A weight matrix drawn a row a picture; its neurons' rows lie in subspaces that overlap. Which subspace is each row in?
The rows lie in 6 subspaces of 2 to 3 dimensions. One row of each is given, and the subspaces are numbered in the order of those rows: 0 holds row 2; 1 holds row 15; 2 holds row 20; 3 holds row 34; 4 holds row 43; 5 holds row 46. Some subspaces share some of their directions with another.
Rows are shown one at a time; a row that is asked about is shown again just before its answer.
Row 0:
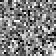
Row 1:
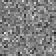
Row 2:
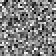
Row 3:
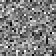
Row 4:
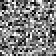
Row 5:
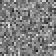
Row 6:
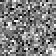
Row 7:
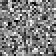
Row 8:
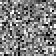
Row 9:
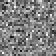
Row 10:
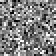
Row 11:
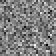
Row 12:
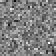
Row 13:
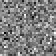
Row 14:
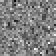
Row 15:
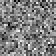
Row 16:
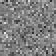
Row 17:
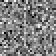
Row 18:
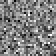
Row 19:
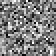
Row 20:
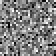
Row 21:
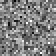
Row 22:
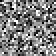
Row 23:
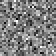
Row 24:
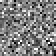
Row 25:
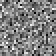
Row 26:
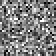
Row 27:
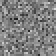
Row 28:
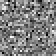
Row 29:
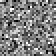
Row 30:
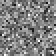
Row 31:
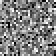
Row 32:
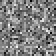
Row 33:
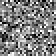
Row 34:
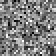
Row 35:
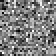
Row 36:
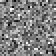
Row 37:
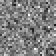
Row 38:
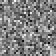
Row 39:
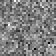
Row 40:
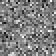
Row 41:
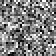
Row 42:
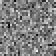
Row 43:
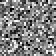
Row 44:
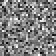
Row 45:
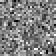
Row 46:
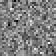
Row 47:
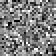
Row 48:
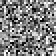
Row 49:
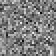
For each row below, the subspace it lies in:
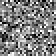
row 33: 1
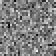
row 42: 2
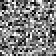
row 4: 5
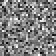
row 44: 0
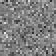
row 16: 1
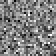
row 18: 3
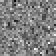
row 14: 4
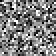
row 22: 5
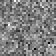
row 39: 1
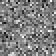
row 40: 1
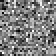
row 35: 5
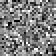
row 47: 5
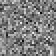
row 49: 3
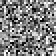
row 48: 0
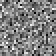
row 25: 0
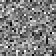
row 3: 0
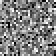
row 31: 2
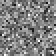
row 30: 4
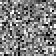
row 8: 2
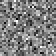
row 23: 5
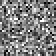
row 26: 0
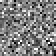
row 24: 3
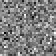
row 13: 1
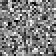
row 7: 5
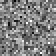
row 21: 3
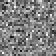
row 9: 5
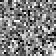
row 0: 3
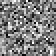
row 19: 3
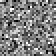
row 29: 4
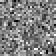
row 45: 2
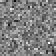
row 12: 4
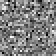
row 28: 5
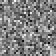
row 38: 3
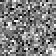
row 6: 0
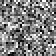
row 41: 1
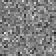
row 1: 1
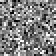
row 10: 2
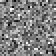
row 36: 4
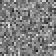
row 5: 2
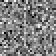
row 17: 1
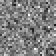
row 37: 4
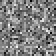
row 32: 0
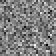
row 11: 3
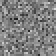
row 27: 0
